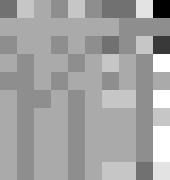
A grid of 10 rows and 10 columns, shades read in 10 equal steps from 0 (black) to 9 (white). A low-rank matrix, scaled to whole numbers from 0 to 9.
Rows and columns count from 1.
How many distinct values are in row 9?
3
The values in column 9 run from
4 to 8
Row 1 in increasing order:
0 4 4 4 5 5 6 7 7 8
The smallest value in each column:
4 5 5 5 5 5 4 4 4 0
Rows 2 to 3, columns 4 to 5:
6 6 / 5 6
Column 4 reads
5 6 5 6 5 6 6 6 6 6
